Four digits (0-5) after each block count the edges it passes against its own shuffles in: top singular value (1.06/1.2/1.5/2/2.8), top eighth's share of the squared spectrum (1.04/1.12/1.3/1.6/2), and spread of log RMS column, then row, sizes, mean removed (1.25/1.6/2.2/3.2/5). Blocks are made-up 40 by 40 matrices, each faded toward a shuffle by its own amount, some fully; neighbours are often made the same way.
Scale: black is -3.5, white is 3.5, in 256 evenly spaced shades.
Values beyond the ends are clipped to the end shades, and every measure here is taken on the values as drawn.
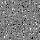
2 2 0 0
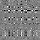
4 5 2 3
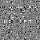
3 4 2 2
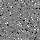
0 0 0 0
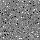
1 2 0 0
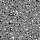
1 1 0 0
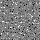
1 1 0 0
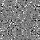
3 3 1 1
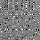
3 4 2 2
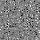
3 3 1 0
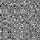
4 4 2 2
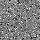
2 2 0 0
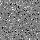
0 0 0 0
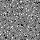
0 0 0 0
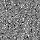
2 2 0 0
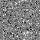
3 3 1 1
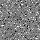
1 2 0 0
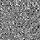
3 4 1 2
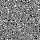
0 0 0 0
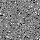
0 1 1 0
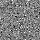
2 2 0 0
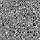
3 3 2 1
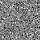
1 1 0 0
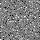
0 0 0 0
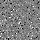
0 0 0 0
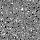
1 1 0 0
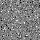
0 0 1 0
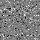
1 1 0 1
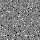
1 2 0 1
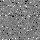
1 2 0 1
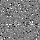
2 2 0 2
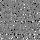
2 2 0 1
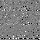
3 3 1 2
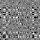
4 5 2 3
